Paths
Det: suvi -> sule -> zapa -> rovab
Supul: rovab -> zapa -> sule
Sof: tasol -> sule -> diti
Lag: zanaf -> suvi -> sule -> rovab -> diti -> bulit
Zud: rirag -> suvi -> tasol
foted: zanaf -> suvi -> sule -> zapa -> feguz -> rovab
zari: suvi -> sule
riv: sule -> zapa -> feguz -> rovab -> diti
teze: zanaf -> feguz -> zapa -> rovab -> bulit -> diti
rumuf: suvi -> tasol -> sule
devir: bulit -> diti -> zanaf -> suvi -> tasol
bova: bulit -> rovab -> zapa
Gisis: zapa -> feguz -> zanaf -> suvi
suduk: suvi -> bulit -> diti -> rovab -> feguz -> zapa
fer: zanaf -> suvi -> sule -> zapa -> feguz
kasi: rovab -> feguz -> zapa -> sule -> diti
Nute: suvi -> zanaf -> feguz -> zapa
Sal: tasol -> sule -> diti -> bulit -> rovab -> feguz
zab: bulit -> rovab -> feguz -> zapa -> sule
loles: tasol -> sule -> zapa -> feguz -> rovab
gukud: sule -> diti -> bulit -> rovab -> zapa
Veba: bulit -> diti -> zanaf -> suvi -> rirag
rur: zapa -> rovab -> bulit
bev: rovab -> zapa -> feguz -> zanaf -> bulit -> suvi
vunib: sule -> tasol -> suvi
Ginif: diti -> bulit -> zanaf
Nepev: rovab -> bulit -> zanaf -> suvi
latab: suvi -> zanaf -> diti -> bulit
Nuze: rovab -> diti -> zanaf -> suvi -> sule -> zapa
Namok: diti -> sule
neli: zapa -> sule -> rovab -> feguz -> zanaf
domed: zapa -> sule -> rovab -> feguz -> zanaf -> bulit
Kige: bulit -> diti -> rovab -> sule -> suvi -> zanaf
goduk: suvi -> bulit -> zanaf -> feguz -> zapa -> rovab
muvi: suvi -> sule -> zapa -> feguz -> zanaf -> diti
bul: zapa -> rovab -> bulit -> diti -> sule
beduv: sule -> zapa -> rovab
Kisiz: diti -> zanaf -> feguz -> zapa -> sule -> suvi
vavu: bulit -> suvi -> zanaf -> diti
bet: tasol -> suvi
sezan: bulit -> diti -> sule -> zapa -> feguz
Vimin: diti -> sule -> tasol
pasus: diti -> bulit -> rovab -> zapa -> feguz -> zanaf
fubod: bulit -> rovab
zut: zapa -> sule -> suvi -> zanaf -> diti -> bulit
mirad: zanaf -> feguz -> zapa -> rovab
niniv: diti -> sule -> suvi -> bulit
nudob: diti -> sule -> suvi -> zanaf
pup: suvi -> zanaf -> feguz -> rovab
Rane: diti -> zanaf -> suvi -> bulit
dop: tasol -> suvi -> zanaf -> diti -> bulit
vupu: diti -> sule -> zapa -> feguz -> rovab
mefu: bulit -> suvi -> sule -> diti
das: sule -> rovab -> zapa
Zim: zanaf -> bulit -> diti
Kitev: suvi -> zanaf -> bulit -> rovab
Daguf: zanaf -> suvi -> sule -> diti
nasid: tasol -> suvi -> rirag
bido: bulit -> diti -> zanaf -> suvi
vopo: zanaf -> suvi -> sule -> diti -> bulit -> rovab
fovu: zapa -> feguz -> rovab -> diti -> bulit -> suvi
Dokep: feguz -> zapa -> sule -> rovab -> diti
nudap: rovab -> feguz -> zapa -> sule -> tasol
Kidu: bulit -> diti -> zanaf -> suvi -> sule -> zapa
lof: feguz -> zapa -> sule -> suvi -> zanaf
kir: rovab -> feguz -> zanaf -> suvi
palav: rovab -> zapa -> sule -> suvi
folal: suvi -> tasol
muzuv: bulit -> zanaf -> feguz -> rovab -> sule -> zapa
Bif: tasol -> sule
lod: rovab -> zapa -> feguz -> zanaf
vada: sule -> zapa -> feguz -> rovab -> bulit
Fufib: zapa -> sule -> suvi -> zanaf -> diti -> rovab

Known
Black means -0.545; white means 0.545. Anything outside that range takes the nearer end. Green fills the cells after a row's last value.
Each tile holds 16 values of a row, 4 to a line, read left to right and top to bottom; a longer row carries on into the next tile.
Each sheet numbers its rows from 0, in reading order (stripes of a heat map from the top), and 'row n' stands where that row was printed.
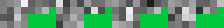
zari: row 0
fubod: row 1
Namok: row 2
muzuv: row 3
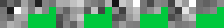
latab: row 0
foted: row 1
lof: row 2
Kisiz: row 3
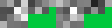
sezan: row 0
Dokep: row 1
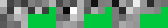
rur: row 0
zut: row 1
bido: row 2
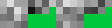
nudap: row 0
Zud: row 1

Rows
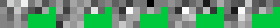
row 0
vunib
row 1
Kitev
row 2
Zim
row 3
teze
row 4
niniv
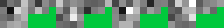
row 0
Rane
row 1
Supul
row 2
dop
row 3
fer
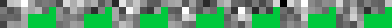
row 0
kir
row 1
bet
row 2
devir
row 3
kasi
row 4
gukud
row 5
Gisis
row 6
beduv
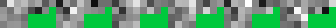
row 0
folal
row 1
vavu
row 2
Nepev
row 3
neli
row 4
nudob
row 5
suduk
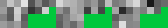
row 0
rumuf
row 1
loles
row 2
Veba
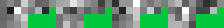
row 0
fovu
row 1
nasid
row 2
bev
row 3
Sof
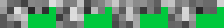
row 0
bova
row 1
zab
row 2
Det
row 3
das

